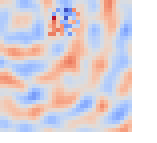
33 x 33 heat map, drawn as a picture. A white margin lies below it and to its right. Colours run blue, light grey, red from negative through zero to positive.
Rings: centred on the top left. Odd patch: rougher, in the top middle. Roughest part: top middle. Mirror symmetry: none.
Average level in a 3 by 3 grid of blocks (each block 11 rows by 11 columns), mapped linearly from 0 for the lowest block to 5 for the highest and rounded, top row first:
0 3 2 | 4 5 3 | 2 3 2
